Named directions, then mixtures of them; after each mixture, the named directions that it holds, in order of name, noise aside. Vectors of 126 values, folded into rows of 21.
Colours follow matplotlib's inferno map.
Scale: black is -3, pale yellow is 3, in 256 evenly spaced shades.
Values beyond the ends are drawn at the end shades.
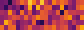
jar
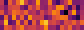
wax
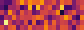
jar, wax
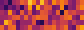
jar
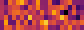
wax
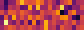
jar, wax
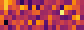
jar, wax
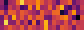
jar, wax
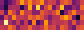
jar, wax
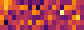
jar, wax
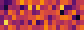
jar, wax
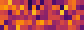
jar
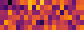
jar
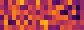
wax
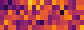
jar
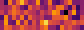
wax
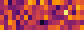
jar, wax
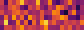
wax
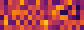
wax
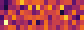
jar, wax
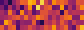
jar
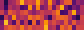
jar, wax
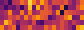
jar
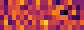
wax
